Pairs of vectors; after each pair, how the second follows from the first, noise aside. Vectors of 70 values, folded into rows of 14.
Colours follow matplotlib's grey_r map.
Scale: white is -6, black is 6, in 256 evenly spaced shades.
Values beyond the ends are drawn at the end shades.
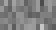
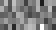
scaled up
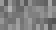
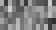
scaled up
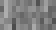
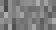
sign-scrambled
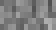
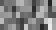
scaled up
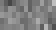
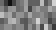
scaled up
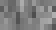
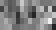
scaled up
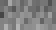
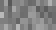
sign-scrambled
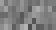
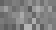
sign-scrambled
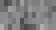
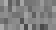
sign-scrambled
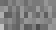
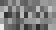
scaled up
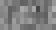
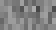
sign-scrambled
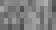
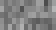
sign-scrambled
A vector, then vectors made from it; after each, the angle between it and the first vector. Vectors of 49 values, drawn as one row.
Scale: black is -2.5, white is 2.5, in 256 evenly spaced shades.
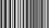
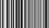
nearly opposite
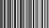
partly aligned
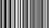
nearly parallel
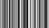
orthogonal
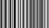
nearly parallel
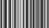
nearly parallel
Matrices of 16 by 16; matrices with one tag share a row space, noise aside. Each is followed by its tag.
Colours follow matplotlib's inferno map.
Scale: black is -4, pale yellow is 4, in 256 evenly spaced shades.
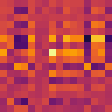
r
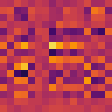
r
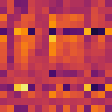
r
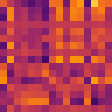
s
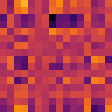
r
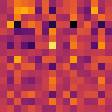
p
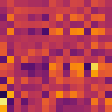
s
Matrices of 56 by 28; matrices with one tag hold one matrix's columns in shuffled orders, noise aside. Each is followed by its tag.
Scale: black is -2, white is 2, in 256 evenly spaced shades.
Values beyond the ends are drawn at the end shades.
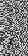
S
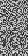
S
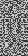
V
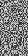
S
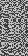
V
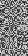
S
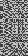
V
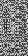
V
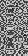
S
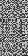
V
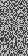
S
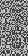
S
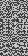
V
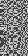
S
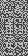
V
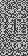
V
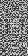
V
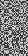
S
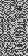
V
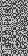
S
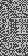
V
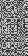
V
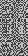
V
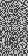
S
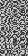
S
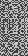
V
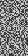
S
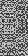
V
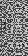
V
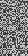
S
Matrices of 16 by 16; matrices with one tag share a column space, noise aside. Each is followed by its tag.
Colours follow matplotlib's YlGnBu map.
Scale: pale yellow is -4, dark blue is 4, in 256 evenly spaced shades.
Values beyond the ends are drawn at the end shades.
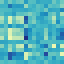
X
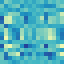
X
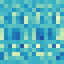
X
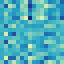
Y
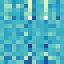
Y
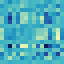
X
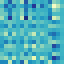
Y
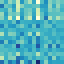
Y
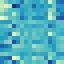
Y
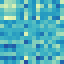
Y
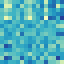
Y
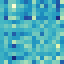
Y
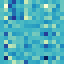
Y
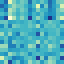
Y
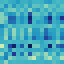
X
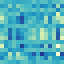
X
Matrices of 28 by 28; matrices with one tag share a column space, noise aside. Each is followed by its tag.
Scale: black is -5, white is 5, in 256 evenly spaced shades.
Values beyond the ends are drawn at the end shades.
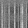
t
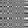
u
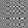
u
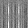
t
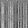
t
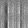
t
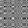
u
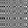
u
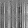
t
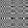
u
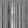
t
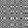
u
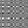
u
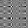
u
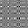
u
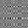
u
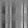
t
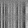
t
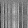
t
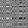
u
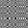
u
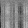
t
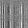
t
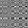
u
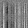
t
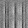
t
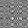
u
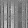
t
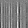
t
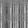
t
